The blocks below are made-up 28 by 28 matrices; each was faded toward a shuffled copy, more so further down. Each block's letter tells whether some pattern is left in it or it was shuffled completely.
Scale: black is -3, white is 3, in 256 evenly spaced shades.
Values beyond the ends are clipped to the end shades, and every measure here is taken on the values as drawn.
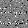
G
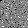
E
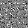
G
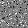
E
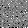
G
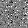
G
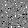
E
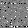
G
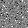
E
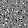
E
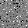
G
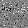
G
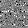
G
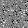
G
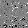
G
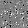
G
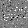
G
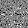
G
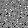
E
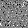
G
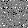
G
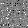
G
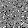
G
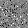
E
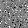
E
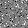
E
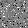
E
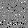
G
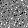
E
